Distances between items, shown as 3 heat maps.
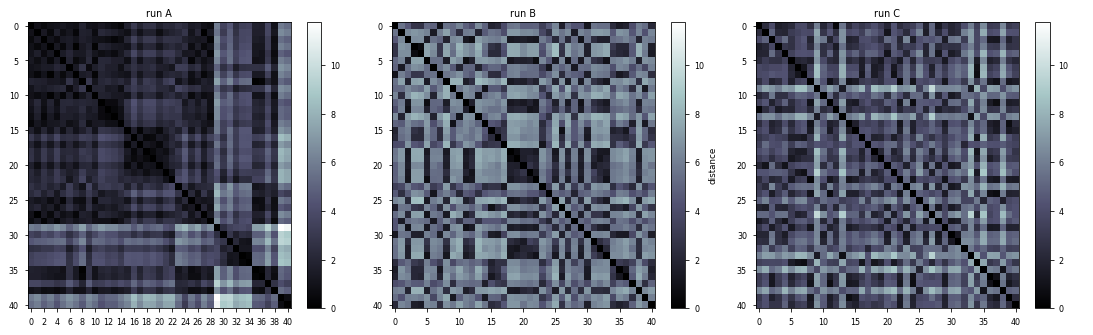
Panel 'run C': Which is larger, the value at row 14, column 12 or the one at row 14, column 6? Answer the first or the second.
the second
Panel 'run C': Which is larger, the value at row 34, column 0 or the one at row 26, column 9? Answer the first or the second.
the second
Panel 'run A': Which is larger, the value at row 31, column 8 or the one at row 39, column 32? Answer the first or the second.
the second
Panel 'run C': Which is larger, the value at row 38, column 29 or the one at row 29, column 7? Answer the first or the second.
the first
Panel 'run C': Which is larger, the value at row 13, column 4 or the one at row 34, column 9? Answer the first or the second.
the second
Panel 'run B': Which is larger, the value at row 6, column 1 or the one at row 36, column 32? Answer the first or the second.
the second
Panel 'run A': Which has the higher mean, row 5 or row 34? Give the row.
34
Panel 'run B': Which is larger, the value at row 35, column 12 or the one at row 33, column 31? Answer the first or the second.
the first
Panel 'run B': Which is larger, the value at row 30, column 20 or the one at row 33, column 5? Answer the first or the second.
the first
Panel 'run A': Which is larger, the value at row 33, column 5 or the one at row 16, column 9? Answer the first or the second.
the first
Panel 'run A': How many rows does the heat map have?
41
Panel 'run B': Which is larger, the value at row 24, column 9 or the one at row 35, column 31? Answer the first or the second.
the second
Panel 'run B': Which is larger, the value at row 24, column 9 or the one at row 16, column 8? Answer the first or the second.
the second
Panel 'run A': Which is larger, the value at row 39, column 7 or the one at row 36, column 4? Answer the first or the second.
the first
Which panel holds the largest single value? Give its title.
run A
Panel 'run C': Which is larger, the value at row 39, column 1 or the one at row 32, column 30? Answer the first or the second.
the second
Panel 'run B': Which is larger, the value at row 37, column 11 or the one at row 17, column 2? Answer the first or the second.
the second
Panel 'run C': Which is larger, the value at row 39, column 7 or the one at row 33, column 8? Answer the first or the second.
the second
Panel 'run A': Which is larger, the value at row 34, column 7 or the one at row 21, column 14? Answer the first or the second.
the first
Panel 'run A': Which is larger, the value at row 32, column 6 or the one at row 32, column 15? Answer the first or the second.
the second
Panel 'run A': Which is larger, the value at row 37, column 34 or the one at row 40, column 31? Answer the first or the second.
the second
